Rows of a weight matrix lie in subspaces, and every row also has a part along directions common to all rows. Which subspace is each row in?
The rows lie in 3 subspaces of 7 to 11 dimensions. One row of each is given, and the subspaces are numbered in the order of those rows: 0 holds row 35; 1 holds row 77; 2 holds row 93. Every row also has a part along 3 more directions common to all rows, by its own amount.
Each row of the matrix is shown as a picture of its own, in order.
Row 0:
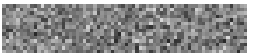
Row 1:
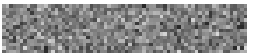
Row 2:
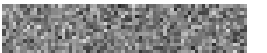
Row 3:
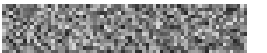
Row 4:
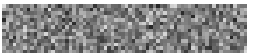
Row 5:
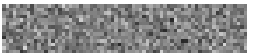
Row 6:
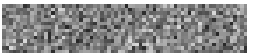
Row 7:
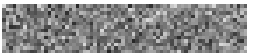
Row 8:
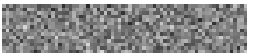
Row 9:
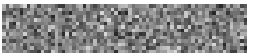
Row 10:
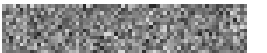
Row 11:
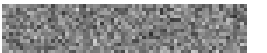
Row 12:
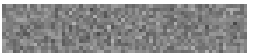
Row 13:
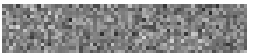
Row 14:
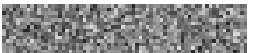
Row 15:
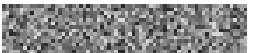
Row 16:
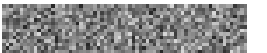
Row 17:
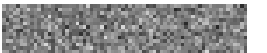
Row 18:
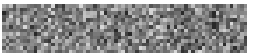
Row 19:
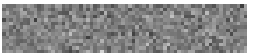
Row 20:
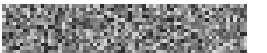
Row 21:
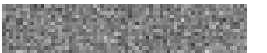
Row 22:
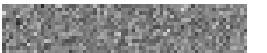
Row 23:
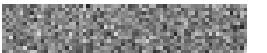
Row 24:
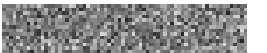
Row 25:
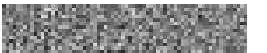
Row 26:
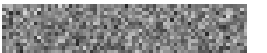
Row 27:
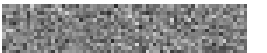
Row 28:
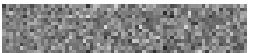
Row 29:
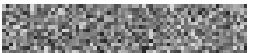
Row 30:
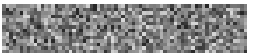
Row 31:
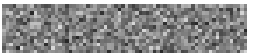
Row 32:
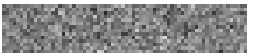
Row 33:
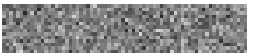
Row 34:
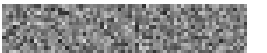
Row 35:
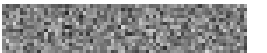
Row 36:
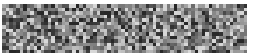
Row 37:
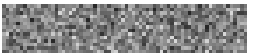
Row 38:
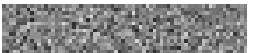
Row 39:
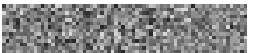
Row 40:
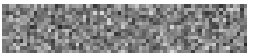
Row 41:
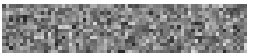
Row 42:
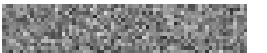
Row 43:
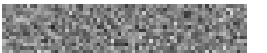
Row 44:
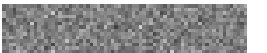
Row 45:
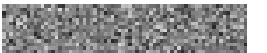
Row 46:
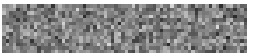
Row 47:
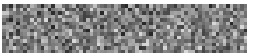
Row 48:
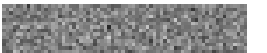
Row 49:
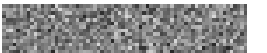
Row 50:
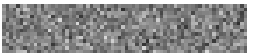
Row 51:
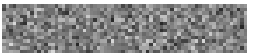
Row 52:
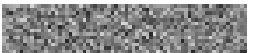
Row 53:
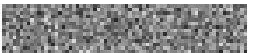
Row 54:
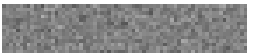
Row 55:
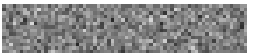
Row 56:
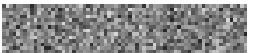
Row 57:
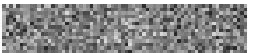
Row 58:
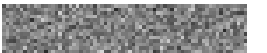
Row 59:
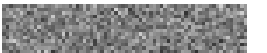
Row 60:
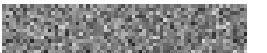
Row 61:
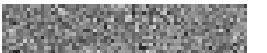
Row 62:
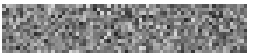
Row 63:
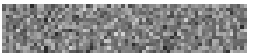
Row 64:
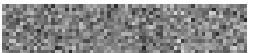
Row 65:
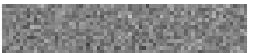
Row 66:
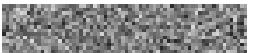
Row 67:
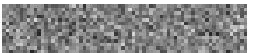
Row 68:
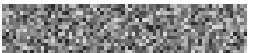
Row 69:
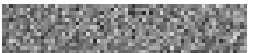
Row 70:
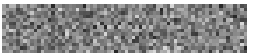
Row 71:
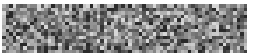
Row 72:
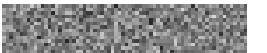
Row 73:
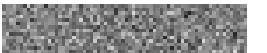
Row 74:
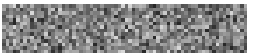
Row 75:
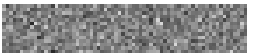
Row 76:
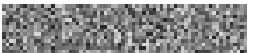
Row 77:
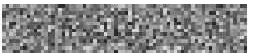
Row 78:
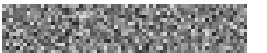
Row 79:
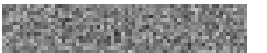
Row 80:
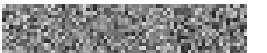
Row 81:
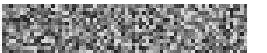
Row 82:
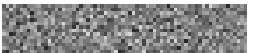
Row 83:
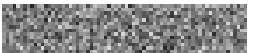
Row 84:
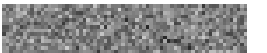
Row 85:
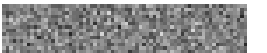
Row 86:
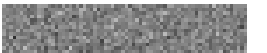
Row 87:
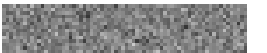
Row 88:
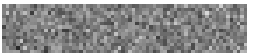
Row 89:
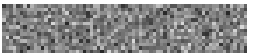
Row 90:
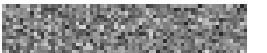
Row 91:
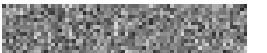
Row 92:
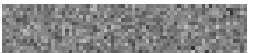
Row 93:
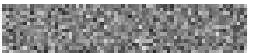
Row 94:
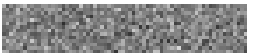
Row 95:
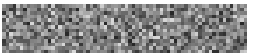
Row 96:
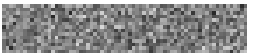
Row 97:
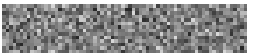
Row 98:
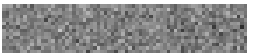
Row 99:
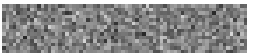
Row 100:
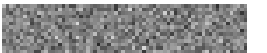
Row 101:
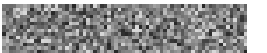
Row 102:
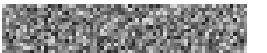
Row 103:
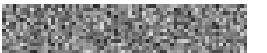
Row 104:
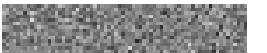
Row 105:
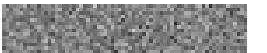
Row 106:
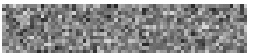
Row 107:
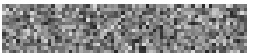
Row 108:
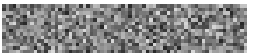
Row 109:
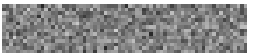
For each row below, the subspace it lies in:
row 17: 0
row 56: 2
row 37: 1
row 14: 1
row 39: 0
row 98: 2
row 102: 2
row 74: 2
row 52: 0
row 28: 2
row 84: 1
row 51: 0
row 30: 1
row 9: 1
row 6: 0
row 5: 0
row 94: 1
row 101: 1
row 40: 0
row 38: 1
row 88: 0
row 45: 0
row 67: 2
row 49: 0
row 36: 2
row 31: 0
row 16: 2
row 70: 1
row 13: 2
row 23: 2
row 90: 0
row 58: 1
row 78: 2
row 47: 2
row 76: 0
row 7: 2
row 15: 2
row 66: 1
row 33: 0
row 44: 0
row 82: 1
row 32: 1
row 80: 2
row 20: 2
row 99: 1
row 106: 2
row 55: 0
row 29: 2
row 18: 2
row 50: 0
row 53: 2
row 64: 2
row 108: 0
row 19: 2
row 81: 1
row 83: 2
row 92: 1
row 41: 0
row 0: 1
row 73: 1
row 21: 0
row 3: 0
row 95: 1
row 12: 1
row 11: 1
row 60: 1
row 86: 2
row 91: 0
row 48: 1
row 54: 0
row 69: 1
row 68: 2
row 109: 2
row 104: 1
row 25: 0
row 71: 2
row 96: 0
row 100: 2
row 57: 2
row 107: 1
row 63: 2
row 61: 1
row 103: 2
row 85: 0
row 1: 2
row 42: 1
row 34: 1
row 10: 2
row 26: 0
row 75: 0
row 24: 2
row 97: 2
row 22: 0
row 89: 2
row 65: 2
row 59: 1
